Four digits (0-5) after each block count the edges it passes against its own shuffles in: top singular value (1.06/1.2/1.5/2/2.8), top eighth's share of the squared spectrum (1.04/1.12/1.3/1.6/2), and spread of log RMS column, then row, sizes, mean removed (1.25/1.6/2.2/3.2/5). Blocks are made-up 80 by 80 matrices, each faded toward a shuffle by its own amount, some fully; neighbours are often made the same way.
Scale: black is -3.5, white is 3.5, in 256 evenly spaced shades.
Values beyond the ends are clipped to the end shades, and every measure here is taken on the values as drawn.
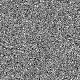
0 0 0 0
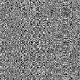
4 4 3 2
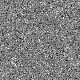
0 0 0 0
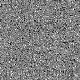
3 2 1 0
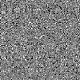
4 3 2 2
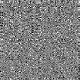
4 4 2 2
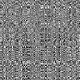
4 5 3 3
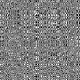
5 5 3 3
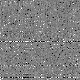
4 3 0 2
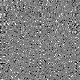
4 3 1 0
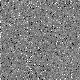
2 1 1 0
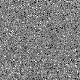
3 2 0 1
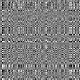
5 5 4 4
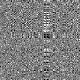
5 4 3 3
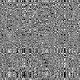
5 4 3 3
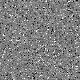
3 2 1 0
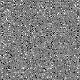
4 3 2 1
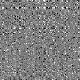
4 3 2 2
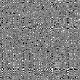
4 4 2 2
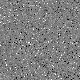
2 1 0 0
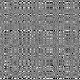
5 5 3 4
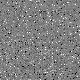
3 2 0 0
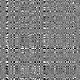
5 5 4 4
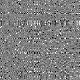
4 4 2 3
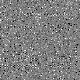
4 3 1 2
